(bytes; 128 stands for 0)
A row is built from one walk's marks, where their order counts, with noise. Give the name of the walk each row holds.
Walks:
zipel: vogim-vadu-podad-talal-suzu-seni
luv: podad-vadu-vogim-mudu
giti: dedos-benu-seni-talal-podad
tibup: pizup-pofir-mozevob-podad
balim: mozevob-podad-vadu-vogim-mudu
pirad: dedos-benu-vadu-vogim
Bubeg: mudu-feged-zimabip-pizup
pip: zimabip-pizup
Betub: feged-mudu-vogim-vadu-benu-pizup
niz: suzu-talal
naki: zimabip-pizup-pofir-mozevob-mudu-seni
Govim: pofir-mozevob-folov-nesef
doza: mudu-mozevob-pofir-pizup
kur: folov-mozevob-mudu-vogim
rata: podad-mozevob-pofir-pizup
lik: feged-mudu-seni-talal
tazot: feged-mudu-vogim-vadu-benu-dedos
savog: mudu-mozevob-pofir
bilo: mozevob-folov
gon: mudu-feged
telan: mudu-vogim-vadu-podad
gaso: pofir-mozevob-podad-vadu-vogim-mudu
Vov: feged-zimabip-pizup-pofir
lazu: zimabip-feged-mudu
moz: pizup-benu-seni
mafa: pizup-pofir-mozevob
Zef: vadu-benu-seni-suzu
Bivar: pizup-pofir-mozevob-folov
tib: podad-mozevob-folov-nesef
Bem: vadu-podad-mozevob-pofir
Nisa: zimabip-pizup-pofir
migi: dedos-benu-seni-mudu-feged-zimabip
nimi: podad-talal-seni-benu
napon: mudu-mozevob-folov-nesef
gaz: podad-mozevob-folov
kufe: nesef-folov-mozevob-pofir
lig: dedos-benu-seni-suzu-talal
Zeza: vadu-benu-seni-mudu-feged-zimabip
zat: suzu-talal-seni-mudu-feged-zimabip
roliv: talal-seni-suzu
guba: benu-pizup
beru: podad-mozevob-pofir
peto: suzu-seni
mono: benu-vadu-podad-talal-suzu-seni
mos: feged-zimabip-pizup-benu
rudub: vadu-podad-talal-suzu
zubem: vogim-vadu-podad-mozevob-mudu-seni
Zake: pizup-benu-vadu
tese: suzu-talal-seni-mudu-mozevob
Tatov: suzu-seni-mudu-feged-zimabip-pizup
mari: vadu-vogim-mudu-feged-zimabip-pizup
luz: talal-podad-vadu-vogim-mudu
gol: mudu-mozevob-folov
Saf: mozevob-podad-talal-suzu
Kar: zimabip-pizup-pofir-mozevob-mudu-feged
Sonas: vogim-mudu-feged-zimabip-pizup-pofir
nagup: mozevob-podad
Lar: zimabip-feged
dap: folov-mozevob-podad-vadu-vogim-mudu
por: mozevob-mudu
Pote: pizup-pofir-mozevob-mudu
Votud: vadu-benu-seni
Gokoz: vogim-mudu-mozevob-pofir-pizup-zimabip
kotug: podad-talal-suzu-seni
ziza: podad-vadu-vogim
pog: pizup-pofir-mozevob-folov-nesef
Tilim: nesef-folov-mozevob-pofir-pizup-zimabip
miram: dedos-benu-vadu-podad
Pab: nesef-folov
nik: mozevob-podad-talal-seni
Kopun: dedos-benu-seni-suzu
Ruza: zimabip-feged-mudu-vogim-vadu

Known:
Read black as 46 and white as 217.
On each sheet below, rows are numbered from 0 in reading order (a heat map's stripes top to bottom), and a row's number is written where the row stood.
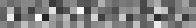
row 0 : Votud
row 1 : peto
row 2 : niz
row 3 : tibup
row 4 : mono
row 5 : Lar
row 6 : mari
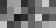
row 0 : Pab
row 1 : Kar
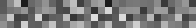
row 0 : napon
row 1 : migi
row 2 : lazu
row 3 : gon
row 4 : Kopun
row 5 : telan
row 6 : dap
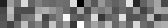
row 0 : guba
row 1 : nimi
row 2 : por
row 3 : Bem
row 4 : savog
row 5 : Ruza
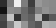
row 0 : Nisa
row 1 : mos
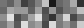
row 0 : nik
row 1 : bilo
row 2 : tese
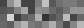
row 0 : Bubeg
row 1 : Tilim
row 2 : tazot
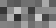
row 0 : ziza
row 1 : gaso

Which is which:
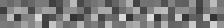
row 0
zipel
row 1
gaz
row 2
kufe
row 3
luz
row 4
Tatov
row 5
kotug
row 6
miram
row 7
Vov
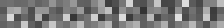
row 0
giti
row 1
pirad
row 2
Zeza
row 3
zat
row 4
naki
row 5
Gokoz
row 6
Pote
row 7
Zake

